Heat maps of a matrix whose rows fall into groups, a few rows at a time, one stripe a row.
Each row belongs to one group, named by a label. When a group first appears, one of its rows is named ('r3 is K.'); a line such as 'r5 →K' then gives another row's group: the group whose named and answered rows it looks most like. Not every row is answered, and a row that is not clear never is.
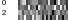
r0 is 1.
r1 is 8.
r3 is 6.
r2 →1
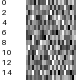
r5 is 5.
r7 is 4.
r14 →6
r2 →5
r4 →8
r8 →6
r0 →8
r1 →6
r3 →8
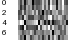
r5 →4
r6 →1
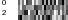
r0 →6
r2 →8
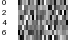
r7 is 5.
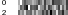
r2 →6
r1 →8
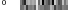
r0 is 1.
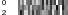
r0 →6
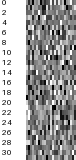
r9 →8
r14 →8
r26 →5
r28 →1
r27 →8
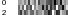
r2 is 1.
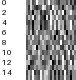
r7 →6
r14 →6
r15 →6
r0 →8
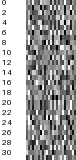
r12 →5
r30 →8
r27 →6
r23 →4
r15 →4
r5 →6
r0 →6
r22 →8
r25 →6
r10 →8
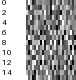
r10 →5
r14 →8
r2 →1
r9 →8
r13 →6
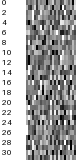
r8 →4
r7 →8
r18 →1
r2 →6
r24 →5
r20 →5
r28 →6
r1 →1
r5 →5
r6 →4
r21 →4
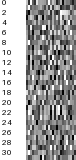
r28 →1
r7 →1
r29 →5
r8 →4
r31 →5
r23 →6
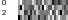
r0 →4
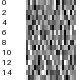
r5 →1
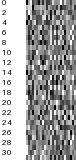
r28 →5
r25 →4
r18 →1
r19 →1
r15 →5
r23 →5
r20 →4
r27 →5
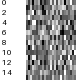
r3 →4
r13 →5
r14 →6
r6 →4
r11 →5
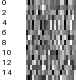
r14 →1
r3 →8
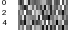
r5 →6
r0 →5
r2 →6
